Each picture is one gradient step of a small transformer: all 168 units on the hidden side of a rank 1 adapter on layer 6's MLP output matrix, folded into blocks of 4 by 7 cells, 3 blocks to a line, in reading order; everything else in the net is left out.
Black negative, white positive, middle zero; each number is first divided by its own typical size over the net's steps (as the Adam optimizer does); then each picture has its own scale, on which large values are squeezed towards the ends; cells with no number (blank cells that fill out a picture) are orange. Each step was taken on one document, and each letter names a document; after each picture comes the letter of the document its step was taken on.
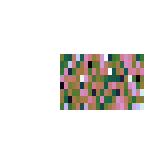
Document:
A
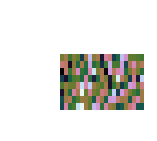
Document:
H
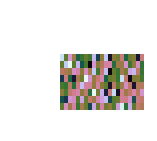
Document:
A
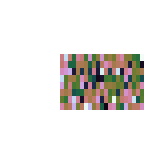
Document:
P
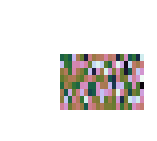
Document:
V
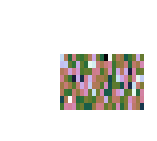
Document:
A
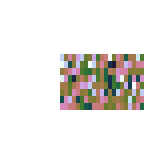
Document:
A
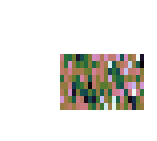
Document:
P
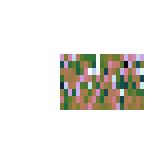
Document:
V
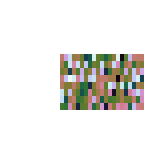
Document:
H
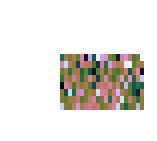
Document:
V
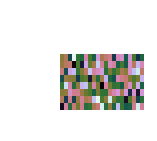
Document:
P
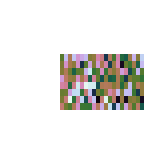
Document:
P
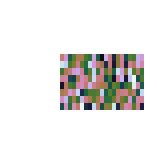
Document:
H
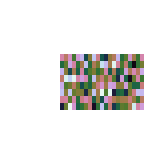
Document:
H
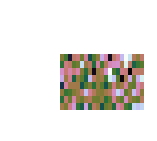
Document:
A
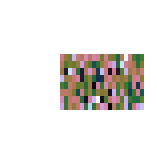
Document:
P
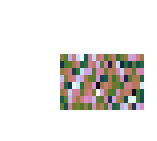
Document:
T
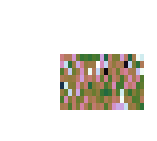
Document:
V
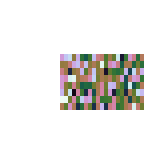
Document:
H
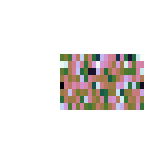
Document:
V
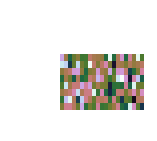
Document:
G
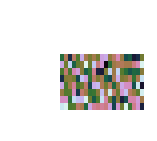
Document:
P
